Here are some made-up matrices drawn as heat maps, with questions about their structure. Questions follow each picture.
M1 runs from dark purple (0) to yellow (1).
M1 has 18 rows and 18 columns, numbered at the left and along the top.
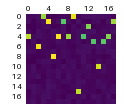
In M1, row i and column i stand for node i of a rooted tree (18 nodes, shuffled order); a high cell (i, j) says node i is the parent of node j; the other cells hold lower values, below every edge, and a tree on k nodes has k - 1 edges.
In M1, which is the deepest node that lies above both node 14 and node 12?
4
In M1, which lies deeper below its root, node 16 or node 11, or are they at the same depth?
the same depth
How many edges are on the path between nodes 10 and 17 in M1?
6
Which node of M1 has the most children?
4
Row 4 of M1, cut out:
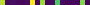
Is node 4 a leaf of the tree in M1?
no
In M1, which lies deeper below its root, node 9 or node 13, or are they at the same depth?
node 13
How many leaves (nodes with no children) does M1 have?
9
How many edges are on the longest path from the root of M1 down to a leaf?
6
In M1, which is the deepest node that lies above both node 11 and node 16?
4
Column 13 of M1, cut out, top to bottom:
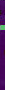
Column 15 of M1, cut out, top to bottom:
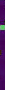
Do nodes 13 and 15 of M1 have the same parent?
yes
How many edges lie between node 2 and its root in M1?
3
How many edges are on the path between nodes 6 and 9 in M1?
3
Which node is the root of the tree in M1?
1
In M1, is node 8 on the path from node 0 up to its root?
no
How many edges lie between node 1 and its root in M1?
0
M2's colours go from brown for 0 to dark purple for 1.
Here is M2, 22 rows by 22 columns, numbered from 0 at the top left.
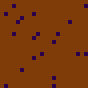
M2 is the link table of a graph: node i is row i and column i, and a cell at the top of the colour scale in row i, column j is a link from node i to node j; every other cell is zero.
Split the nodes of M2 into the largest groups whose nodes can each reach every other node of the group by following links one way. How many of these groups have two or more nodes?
2
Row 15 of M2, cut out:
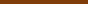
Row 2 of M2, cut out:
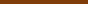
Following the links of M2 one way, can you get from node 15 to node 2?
no
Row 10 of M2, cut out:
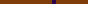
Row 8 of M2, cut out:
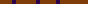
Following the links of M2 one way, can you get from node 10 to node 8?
yes
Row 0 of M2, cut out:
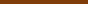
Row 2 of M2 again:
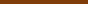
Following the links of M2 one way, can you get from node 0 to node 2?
no
